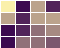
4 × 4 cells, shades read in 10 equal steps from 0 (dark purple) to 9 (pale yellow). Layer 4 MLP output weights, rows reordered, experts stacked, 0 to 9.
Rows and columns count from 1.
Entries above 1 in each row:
2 3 2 3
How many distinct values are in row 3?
4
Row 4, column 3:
4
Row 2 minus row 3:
6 0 2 1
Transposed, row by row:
9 6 0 0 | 0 1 1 4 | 6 6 4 4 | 1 6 5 3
